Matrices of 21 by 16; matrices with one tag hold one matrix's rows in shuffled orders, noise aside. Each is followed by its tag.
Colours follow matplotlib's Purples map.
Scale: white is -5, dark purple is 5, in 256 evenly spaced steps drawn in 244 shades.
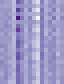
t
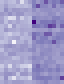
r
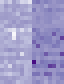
r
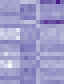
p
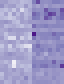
r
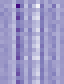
t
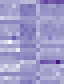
p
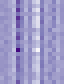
t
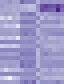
p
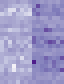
r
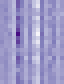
t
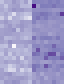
r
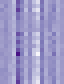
t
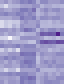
p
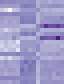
p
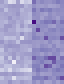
r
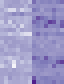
r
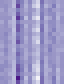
t
